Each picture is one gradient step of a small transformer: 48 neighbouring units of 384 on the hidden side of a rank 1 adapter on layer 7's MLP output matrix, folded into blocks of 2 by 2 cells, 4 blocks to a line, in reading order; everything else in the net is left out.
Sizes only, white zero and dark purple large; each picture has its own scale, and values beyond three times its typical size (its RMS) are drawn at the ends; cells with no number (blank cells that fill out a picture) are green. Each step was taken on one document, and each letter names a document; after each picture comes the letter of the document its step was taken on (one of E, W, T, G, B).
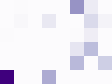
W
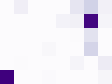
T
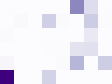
W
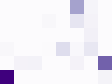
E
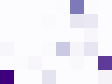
E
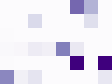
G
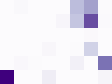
T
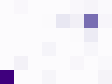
T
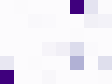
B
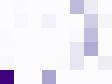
W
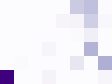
T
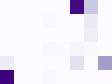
B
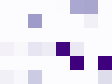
G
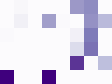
W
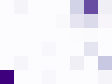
T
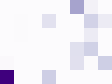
W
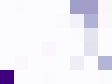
T
